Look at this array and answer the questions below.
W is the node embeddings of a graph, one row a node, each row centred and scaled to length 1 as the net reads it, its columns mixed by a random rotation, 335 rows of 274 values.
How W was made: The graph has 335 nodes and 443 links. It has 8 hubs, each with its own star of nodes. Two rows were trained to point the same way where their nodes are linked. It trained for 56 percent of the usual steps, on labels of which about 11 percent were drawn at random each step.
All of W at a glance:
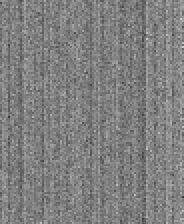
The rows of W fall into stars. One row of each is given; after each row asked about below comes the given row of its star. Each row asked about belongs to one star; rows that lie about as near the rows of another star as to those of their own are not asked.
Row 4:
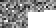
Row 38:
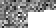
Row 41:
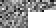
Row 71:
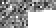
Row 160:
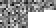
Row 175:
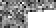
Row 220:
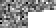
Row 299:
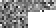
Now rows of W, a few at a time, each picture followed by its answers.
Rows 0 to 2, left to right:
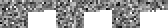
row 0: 220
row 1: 160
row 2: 299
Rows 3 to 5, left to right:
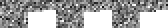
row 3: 71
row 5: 4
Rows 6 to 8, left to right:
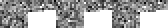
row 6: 299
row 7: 71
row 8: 4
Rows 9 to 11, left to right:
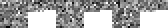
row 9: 299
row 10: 4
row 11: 38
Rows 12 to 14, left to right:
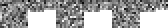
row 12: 71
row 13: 160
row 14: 71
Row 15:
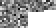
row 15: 41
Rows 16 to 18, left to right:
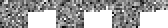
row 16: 220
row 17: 299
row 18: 175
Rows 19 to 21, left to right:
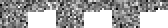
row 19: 175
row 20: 299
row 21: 175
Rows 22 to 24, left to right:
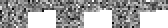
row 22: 175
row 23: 71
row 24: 299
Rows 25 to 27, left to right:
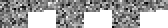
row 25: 175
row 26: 160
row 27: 71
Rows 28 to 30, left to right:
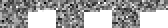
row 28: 71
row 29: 220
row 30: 71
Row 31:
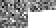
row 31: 41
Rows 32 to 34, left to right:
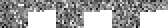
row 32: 4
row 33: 4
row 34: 175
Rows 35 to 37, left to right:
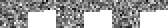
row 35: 4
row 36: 41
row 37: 299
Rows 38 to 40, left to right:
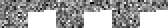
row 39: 299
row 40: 299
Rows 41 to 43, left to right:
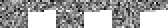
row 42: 41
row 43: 38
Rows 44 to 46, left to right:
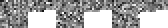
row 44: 220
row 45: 38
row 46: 4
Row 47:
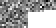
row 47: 71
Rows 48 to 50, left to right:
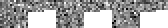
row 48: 160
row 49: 4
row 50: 220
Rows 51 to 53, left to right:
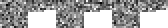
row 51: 38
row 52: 41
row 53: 41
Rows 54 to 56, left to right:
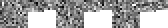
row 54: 299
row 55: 38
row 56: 4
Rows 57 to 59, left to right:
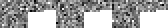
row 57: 175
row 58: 220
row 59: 4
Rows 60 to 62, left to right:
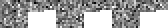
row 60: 299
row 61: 220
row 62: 175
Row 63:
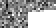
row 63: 38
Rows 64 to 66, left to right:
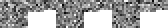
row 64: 71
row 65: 38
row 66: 160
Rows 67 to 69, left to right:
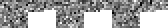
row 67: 220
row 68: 160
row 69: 175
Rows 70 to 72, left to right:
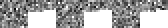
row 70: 175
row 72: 299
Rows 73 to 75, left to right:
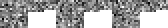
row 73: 299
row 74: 220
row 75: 4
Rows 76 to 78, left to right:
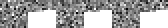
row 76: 175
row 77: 38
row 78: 175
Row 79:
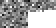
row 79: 71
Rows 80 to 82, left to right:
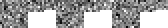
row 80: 220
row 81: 220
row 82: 38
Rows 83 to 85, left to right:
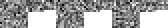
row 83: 220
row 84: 220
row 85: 4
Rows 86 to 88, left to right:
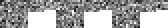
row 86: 71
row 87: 41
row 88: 160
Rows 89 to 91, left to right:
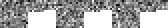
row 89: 175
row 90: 71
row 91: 220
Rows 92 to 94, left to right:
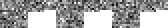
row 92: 160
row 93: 175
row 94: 71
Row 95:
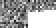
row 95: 71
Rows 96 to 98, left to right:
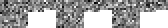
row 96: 160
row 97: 38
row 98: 4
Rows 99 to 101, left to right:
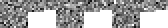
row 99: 160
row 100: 175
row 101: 160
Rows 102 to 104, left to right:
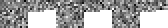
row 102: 160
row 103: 160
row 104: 299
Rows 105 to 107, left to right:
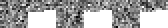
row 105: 175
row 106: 71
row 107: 71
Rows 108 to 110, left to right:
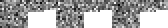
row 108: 4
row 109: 41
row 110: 38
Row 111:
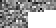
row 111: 4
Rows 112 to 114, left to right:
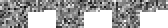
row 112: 175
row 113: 71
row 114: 71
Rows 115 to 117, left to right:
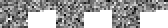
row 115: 160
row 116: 220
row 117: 175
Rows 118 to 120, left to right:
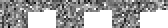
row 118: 160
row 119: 38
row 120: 160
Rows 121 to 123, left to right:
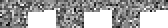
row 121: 4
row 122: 41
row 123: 299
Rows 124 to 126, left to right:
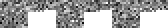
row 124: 299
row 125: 4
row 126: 299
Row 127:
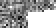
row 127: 71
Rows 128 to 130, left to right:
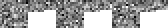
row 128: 160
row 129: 38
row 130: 220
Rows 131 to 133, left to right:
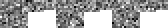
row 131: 220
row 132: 4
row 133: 220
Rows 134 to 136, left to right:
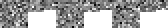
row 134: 38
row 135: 38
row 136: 220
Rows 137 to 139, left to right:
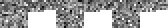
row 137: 160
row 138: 160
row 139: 41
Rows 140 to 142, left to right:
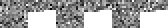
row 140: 160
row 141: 220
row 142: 41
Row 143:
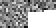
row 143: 175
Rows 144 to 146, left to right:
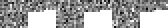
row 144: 4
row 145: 220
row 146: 38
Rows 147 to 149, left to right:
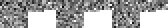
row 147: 175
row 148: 38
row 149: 38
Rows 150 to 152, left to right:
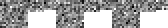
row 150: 71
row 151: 160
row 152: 41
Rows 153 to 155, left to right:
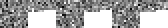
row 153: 38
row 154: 160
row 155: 175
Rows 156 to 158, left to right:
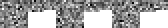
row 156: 41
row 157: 71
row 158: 175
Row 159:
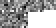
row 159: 175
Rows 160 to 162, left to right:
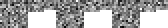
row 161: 160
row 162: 160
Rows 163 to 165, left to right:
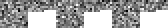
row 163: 41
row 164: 4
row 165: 41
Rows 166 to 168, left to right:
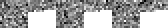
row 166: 220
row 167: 299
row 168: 220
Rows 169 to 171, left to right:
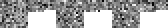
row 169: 160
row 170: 299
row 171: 4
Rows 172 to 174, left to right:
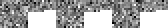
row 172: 220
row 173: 160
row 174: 160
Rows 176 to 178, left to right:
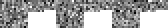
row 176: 160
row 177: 299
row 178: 71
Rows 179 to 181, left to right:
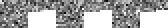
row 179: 299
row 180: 175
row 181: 220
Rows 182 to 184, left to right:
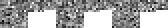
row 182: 160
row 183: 38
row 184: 41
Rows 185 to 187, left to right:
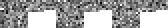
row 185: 41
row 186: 71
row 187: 41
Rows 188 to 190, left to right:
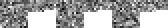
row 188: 160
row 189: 38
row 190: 4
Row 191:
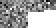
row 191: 160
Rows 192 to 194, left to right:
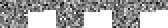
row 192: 175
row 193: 299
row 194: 38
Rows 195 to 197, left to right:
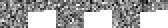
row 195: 38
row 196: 4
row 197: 175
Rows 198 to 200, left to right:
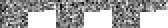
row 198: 220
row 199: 220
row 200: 220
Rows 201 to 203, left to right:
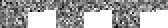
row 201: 4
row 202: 175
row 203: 299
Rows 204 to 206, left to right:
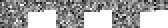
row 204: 4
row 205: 160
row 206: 38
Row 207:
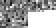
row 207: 71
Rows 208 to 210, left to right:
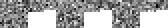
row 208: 160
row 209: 299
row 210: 299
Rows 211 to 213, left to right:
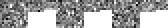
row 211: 4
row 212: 41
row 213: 4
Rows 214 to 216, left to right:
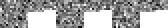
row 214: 71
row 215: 160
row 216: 38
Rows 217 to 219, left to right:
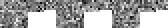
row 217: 4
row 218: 175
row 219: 71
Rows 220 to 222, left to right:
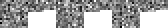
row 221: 41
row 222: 175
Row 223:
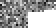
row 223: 4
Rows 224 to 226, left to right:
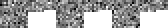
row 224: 175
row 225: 41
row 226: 175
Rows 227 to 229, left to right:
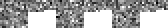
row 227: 41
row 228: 4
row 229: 71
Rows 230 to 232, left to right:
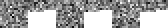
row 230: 71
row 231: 38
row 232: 299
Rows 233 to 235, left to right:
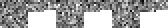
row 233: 160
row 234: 4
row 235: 175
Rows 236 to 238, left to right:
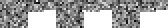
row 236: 175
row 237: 175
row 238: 175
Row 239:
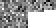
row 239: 41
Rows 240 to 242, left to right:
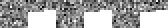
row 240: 4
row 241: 220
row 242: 41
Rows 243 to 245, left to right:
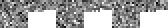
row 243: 220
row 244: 299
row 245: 71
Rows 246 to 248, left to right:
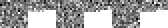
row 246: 71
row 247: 4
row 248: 160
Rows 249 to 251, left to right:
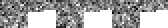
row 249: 4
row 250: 4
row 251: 175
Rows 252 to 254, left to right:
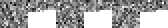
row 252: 38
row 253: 220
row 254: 71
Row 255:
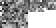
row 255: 71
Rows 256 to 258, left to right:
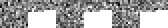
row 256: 299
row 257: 299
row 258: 175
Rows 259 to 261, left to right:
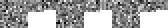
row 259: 38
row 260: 160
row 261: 299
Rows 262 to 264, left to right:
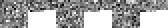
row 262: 220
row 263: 299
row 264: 220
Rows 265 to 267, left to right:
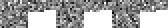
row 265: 41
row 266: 38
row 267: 175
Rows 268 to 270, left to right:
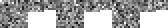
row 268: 299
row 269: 71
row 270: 220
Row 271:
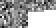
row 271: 38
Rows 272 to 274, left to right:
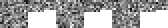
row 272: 160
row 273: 160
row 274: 41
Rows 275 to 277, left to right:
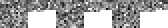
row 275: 38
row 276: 160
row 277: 38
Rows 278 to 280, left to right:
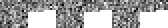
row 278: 160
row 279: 175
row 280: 175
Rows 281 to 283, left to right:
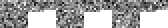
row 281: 299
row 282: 160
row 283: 220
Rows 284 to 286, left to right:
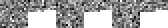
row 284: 71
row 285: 220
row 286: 160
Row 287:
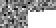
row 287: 38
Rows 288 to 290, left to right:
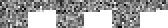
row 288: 175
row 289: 41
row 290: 299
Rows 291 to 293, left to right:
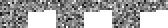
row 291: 175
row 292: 220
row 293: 220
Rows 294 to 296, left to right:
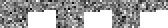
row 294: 160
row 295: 4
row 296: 38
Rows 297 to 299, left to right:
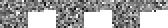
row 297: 299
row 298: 160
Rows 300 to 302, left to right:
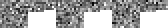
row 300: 41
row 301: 4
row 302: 220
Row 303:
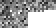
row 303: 38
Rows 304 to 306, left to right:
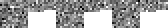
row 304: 71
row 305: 38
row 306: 4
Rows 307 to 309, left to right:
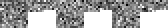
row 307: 41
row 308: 299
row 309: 220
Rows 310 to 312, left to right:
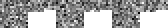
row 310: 160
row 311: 220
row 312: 4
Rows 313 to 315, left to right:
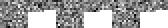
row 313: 299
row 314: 4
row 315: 220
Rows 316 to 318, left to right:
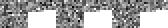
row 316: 38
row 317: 38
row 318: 71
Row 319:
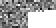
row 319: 299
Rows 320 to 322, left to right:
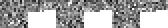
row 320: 175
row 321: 175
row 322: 41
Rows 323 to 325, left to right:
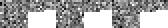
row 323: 71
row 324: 220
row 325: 4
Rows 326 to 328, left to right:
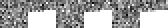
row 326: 38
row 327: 175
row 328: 71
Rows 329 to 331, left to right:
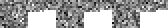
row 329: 299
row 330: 38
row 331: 220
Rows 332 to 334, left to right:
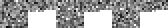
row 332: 299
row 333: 41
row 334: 299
